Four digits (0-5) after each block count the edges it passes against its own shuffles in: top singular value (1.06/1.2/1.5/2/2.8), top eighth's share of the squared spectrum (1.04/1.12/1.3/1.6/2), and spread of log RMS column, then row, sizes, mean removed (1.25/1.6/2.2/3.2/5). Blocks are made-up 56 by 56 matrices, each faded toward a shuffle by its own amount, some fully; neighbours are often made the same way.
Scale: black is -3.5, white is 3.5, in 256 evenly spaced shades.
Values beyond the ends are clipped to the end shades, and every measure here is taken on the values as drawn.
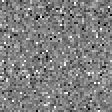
0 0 0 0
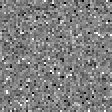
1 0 0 0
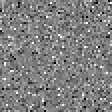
0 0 0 0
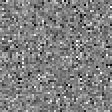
2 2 0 1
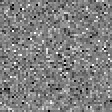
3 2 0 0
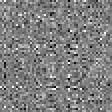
4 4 2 2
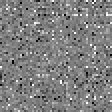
3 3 2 1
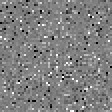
2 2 0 0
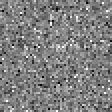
2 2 0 1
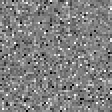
0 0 0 0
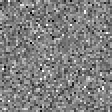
0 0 0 0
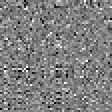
4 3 2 2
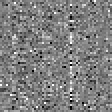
4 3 2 1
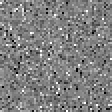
1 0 0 0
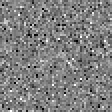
1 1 0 0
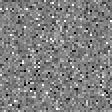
1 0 0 0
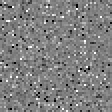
0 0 0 0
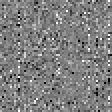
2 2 2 0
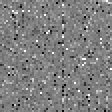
2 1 0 0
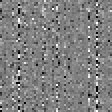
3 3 3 0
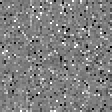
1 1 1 0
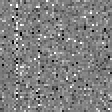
2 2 2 0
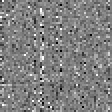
2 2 3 0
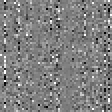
2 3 3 0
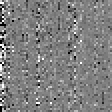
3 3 3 0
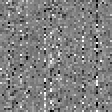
2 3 3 0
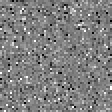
0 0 0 0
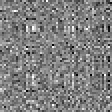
4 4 2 2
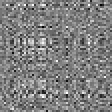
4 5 3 3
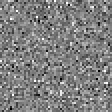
3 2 1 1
